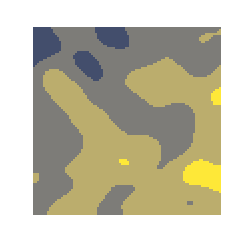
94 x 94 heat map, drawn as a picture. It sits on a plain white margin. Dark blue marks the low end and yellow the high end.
Overall the values sit about 60% of the way up the scale. The halves do not mirror each other. No single row or column stands out from its neighbours. Values rise toward the bottom right. The ninth with the highest average is the bottom right. The top left is the ninth with the lowest average.
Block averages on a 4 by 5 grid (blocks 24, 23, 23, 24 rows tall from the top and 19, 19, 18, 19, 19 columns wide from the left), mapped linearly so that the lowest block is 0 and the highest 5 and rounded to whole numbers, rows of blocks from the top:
0 0 1 2 1 / 2 2 2 3 4 / 1 3 3 2 4 / 2 4 3 4 5
